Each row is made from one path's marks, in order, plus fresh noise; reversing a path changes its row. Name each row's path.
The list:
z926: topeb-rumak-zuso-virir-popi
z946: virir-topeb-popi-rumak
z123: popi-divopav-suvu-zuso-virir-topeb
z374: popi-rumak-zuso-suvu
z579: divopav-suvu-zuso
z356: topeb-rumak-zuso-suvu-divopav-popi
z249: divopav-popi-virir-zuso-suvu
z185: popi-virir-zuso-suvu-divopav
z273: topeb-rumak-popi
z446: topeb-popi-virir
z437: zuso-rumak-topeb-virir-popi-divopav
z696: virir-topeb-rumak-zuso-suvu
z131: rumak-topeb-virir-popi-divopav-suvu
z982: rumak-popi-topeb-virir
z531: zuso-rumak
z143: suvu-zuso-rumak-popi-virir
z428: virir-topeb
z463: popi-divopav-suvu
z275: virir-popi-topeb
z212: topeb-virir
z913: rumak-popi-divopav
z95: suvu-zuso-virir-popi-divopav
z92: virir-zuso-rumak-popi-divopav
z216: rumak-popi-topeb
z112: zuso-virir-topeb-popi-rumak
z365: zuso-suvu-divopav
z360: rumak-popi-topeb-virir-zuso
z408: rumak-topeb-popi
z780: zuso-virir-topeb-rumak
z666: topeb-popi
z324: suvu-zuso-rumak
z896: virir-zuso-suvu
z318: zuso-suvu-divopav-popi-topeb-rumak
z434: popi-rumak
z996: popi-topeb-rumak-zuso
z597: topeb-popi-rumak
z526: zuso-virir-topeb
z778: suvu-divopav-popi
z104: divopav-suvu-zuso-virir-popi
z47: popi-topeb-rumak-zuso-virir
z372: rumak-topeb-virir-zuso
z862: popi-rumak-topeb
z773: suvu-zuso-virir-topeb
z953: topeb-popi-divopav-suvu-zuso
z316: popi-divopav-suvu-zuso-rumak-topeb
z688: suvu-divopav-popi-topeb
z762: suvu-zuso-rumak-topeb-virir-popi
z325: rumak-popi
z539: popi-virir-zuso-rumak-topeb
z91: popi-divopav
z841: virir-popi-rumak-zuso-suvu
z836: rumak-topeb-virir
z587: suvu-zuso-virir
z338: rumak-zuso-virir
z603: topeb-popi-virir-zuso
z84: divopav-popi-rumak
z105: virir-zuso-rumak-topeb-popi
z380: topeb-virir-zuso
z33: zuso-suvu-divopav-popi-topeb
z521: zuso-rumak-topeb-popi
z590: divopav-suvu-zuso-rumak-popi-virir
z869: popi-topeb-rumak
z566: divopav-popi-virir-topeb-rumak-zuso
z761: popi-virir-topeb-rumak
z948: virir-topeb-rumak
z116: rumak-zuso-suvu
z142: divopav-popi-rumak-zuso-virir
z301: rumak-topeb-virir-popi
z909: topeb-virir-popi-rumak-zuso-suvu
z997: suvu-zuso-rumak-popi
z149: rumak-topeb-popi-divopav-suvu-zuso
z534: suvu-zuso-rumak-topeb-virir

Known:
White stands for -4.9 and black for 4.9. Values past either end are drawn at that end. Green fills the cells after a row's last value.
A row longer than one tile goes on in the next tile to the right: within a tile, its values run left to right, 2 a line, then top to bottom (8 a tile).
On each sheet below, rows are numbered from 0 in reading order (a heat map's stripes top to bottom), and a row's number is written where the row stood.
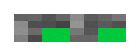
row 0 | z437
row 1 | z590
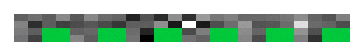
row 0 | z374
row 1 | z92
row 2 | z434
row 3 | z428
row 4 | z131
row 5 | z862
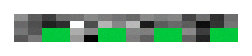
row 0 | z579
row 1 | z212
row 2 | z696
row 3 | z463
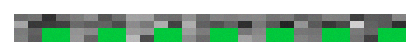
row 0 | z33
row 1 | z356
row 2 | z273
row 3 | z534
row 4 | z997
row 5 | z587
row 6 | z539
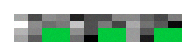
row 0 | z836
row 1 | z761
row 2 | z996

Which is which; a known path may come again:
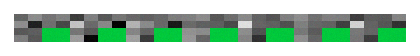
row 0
z841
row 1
z603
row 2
z360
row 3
z356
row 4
z862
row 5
z143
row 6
z539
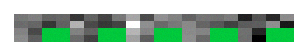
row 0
z688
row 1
z123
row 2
z836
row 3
z762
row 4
z434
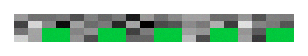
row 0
z325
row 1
z926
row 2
z896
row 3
z273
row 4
z982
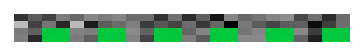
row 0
z112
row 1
z696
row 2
z318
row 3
z531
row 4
z116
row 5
z463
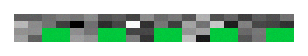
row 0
z301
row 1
z778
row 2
z275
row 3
z666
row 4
z104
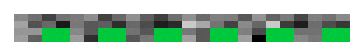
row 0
z521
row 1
z953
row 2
z579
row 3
z216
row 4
z597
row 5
z324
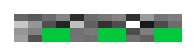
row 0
z372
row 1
z773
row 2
z428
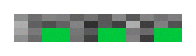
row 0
z534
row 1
z374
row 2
z909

